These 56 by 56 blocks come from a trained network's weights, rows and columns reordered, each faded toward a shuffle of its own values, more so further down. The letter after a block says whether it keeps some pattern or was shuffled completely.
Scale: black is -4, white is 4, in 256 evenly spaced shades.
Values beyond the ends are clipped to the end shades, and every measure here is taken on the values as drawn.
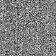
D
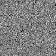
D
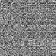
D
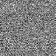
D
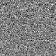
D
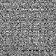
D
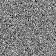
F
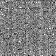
D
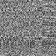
D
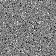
F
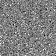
F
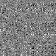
D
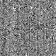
D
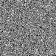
F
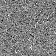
F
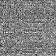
D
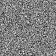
F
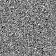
F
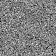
F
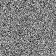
F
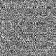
D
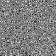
D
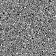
F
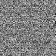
D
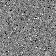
F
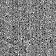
D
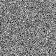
F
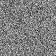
F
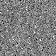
F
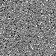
F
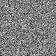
F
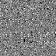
D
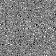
D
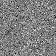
F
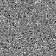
D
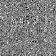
D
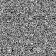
D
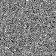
F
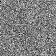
F
